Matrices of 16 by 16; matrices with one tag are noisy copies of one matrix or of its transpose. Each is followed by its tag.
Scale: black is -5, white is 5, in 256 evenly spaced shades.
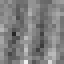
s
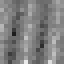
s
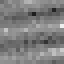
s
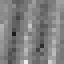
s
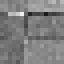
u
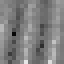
s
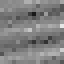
s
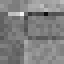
u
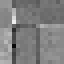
u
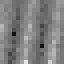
s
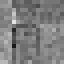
u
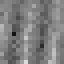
s
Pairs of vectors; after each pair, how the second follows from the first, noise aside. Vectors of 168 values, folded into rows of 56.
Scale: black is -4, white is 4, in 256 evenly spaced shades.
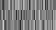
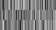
copied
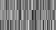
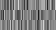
shuffled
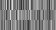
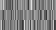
shuffled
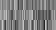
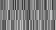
shuffled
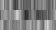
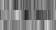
copied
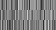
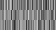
reversed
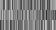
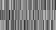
reversed
